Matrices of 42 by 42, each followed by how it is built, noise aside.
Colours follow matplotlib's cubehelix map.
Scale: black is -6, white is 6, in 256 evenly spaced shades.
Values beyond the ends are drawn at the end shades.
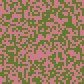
noise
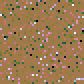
sparse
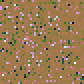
sparse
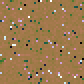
sparse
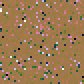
sparse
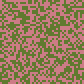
noise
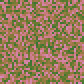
noise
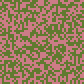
noise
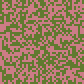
noise
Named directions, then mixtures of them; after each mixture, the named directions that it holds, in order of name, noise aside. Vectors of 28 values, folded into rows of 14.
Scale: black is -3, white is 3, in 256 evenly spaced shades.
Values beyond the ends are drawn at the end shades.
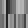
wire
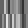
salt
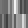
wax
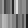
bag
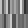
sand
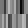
sand, wax, wire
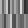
sand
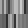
sand, wax, wire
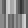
wax, wire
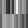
bag, salt, wire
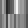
bag, wax, wire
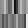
bag, wax, wire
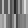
salt, sand, wax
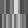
bag, salt, wax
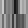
salt, wax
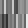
bag, wire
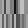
salt, wax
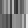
bag, sand
